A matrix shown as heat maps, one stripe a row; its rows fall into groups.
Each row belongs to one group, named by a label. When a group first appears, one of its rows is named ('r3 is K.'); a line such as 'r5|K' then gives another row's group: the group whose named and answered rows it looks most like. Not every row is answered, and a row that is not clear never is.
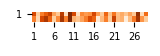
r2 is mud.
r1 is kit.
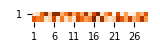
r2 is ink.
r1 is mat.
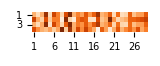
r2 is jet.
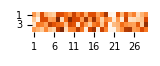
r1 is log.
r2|mat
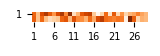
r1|mud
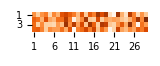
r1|log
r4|ink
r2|jet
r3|log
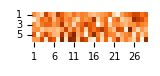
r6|kit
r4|log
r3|mud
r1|jet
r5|kit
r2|mud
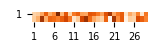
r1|mat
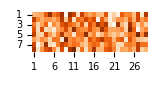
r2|ink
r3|log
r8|kit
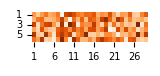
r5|jet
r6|log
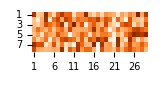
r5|jet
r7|ink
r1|jet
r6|log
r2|mat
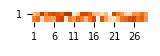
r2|ink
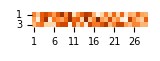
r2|mat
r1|mud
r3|log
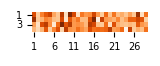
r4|mat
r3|mud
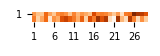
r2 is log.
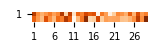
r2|jet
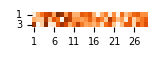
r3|jet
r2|mat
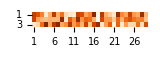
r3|mat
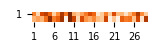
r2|kit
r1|mud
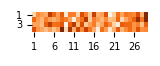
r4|ink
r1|kit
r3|kit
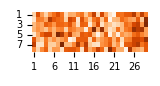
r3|jet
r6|jet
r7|jet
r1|ink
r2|kit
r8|mat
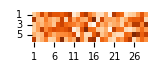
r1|mud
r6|ink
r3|jet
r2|ink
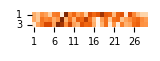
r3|mud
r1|log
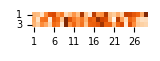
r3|log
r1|kit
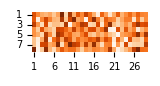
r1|ink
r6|mat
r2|kit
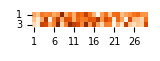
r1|mud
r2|mat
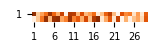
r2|mat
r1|kit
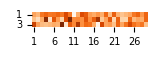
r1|mud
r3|ink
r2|mat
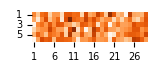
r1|mat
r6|mud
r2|mat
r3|mud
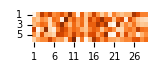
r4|jet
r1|mud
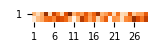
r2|mud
